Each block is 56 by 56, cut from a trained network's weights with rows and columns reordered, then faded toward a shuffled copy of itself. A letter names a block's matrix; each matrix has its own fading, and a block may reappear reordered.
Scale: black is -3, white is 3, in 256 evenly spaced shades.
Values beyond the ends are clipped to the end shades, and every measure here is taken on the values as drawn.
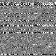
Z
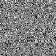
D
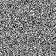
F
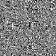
D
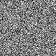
F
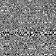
Z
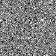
D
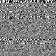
Z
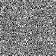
D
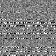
Z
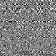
Z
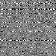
Z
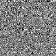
D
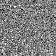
F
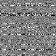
Z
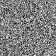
F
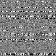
Z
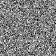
F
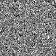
F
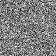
F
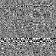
Z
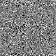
D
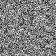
F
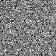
D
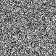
F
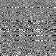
Z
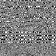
Z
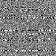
Z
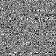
D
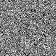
F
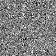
F
